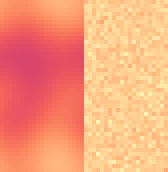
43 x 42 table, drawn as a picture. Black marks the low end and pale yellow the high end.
The table splits into one row of 2 panels. Panel 1,1: high, smooth. Panel 1,2: very high, fine-grained, faint in contrast.
